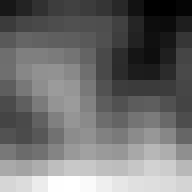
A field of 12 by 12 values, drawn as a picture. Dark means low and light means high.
Lone odd cells: none. Stripes: none. Slope: up to the bottom. Roughest part: bottom left. Ninth with the lowest average: top right.
